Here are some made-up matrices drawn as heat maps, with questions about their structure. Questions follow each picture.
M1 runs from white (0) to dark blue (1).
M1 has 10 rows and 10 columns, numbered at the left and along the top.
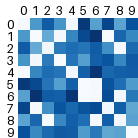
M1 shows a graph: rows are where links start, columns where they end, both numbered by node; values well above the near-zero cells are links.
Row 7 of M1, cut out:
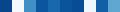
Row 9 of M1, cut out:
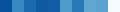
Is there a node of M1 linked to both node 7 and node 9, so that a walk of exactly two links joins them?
yes
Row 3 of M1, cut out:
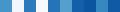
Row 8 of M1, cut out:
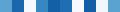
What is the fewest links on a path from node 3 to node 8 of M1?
1
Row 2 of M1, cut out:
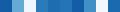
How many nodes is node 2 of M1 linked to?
8
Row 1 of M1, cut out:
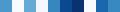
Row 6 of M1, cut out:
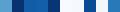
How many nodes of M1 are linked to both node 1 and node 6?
4
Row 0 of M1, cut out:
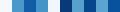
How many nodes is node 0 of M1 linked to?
8
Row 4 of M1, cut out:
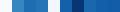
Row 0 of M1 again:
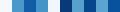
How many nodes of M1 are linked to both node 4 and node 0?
8
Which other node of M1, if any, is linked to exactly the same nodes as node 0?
node 4
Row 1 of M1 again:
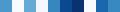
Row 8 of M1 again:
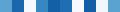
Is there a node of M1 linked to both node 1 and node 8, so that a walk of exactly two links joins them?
yes
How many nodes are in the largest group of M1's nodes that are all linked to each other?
6
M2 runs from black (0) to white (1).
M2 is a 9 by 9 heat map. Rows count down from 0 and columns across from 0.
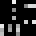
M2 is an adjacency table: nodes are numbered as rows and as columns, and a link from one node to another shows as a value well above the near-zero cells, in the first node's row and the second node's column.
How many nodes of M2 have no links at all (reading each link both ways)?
0
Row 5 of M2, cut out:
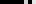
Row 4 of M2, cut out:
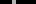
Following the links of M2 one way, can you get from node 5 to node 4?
yes
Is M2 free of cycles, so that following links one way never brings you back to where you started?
yes
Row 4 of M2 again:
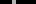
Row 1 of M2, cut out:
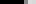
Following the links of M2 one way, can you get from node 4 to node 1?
no
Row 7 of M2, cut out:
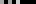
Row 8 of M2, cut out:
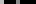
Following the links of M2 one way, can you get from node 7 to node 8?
no
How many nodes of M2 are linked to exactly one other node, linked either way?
0
